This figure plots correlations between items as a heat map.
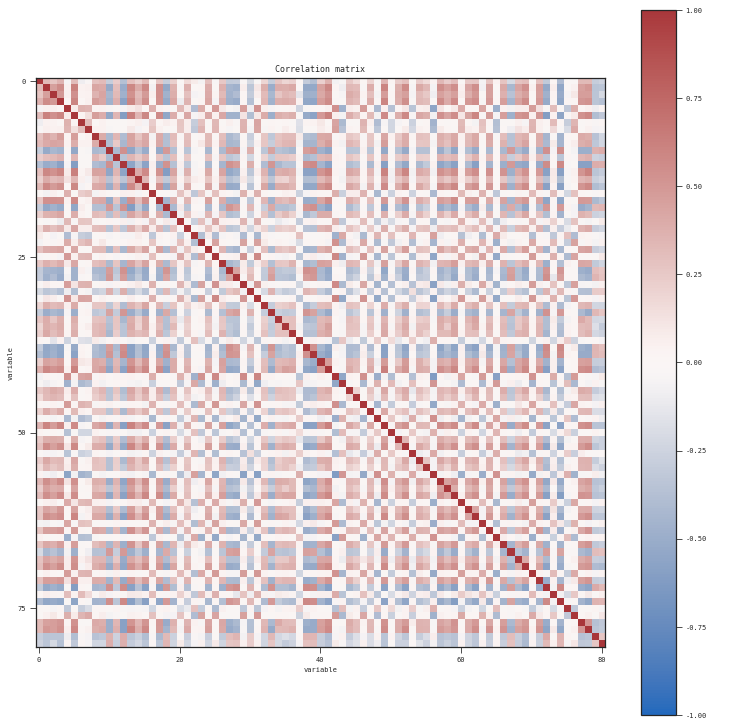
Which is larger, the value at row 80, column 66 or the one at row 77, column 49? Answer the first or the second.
the second
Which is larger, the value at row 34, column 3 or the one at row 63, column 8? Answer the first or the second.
the first
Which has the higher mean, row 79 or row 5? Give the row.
5
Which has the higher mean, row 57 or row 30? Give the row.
57
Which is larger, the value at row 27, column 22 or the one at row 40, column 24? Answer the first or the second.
the second
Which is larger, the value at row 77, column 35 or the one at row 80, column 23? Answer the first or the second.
the first
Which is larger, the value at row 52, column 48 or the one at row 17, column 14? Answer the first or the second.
the second
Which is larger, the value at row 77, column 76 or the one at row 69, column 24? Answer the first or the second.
the second
